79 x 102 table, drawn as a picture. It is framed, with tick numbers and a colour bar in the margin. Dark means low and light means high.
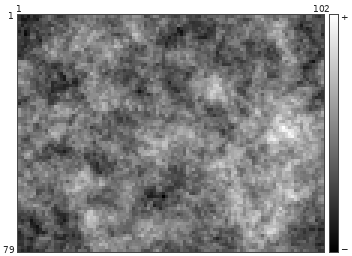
Lone odd cells: none. Mirror symmetry: none. Histogram: bell-shaped. Odd rows or columns: none. Grain: blotchy. Ninth with the highest average: middle right.
